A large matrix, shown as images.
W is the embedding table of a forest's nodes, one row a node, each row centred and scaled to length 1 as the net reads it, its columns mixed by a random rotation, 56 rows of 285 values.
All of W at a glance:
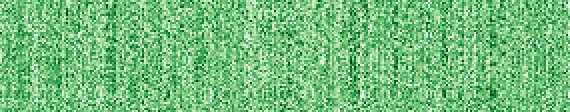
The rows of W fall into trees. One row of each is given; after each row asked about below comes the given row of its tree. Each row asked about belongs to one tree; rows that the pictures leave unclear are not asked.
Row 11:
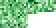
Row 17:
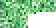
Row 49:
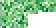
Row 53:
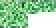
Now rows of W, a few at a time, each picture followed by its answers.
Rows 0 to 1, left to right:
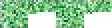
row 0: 53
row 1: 17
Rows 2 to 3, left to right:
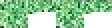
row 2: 53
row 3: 53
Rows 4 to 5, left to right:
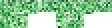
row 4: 11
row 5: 49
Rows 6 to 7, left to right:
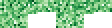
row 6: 11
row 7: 11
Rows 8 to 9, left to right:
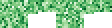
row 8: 49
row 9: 49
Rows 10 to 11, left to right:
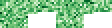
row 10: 17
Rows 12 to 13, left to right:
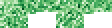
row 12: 53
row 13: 53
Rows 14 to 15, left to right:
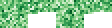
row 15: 53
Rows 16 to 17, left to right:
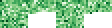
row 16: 17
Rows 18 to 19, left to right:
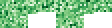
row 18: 17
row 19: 11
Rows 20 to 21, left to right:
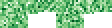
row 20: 53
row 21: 49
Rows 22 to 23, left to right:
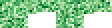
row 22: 17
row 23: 17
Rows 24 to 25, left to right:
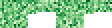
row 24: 11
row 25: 11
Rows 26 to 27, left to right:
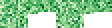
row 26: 49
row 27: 49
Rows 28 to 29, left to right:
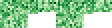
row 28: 11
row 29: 11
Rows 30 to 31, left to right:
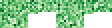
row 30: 11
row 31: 11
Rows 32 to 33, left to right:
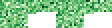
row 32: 17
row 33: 11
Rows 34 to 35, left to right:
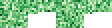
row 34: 11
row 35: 17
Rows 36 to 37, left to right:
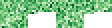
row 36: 49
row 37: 11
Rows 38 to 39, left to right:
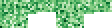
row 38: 11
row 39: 17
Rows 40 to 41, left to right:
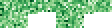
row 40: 11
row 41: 17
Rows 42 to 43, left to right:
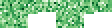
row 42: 11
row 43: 49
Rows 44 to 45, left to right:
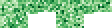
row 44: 53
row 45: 17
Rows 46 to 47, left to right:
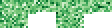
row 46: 17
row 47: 17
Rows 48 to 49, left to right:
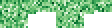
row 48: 17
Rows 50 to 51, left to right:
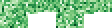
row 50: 53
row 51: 11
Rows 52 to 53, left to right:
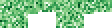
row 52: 49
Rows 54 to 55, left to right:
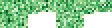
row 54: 17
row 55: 49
